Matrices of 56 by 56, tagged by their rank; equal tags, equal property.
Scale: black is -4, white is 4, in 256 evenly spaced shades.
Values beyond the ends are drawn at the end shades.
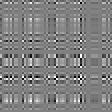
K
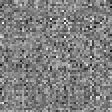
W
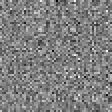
W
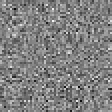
W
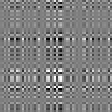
K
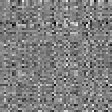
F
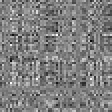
F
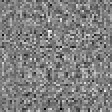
W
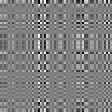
K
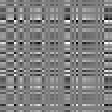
K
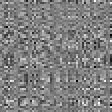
F
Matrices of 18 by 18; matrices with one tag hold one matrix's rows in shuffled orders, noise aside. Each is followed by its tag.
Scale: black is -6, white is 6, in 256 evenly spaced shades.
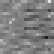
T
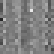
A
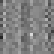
A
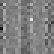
A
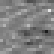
T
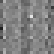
A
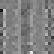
A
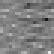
T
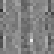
A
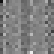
A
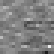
T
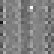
A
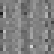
A
